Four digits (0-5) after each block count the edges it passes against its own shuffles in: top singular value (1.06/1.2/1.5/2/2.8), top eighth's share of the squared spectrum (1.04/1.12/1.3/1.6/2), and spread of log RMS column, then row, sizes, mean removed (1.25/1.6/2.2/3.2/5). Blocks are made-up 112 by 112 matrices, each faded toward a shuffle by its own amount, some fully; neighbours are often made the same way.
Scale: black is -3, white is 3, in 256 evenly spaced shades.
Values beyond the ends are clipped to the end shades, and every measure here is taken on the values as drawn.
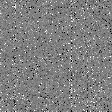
2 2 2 1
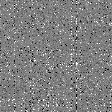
2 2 2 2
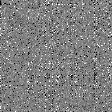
2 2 3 2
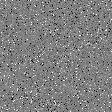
0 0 0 0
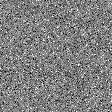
1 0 0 0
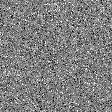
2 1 0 0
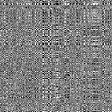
5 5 4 4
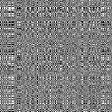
5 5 4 4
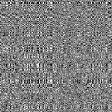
5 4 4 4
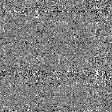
2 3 3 4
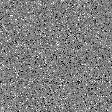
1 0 0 1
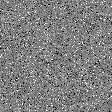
0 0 0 0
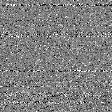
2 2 0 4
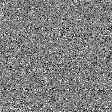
1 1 0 3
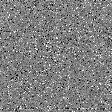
0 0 0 1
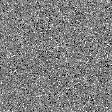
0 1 2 0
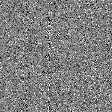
1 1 2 0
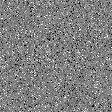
3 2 1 0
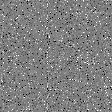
3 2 1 0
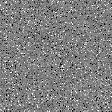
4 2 1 0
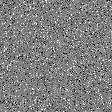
2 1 0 0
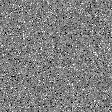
0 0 0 1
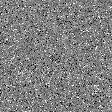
0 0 0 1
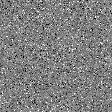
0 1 0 2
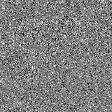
0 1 0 2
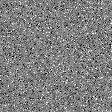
0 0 0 0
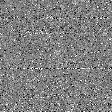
2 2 0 3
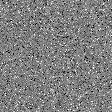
0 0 0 0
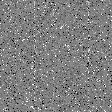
3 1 1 0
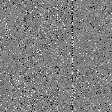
4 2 1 0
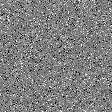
1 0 0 0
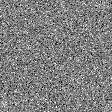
0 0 0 0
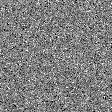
0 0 0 0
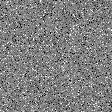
2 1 0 0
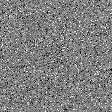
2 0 0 0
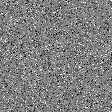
2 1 0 0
